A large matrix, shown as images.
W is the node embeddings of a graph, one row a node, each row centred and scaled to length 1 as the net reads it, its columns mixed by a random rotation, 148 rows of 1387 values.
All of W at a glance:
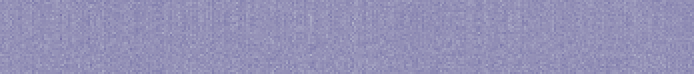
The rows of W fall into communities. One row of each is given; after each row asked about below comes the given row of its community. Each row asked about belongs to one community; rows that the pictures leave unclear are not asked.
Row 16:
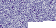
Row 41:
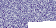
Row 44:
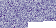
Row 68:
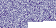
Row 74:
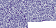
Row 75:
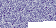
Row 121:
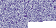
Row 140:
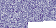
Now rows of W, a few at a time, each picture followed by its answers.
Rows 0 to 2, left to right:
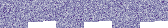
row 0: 75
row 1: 74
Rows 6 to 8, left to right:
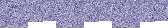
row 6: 68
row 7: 74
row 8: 74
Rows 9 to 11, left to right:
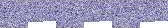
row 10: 41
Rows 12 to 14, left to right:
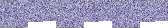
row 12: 75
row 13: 121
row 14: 75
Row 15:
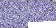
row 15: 41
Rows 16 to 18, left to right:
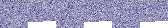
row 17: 68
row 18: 44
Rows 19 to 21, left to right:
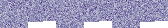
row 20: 68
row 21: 74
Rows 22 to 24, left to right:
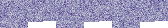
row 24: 44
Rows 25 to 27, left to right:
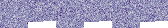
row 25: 140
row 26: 75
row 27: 121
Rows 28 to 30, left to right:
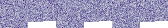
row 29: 75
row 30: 121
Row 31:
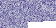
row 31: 68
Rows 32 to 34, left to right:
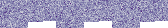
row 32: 75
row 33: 44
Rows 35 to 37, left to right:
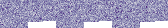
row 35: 74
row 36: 68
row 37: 75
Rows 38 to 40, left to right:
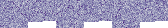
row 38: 16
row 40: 44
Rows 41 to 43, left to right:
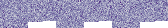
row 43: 44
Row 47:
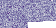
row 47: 74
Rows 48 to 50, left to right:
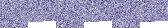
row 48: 44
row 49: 44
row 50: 74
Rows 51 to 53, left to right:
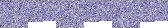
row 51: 16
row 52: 68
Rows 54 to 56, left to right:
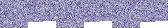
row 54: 68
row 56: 75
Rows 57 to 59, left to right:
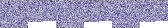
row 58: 140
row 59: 68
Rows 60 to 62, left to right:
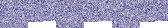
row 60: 75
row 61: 16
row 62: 68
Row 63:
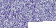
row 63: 74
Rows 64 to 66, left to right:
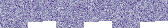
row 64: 121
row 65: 44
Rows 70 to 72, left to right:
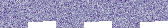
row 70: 75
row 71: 121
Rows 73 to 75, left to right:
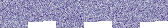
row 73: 140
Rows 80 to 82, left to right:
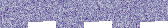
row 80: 75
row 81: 16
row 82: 74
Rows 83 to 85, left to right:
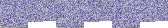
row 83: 121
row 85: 75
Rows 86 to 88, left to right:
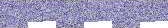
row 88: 68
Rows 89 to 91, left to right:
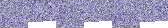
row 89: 140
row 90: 75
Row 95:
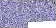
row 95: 140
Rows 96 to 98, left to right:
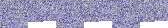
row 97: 121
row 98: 16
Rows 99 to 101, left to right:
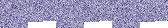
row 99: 68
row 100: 140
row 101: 121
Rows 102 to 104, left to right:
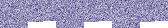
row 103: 74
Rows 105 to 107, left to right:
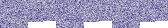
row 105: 16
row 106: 74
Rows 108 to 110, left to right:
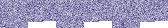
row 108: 68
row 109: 44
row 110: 44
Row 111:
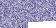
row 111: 75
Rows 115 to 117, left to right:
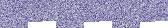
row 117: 140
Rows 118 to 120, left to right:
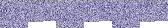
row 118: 75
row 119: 44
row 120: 68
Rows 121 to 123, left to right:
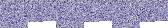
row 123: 16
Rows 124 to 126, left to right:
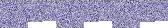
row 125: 121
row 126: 68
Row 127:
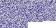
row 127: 16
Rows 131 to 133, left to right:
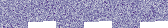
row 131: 44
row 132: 121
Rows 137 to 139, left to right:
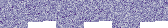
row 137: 68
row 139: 140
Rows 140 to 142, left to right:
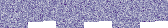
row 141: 121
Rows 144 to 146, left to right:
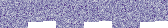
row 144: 44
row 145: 16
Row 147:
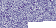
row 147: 44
